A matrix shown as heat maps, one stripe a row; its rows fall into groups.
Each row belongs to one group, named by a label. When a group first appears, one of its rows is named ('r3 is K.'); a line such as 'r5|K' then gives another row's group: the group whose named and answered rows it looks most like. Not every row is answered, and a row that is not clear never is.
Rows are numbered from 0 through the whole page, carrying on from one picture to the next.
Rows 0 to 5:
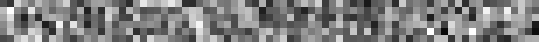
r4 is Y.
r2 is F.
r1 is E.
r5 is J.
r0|J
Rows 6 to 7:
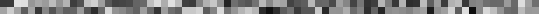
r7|E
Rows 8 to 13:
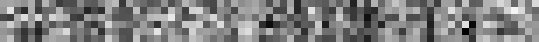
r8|E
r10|J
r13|F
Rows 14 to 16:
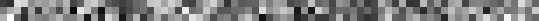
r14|J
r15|Y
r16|F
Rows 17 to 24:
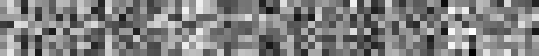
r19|E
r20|J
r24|E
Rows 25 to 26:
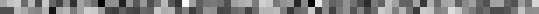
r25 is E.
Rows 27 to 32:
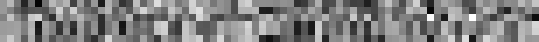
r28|F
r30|E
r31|E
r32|E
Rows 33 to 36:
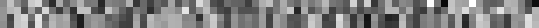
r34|Y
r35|J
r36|J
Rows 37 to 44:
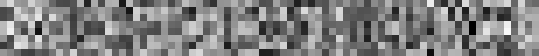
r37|E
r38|J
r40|E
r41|E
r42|J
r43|J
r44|F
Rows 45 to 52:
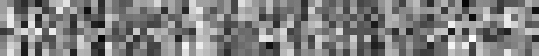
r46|F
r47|E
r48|Y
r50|Y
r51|Y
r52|Y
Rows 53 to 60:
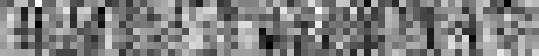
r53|J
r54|Y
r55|Y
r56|E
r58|E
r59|F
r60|E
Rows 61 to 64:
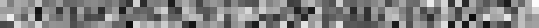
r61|J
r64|J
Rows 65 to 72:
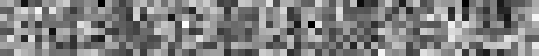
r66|J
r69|J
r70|Y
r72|J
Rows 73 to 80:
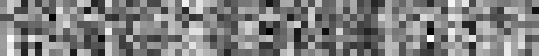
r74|F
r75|J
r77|F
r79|F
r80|Y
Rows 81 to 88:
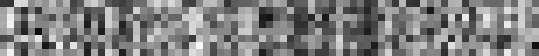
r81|J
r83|E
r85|F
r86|J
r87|F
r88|F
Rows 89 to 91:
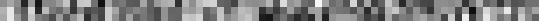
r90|E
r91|E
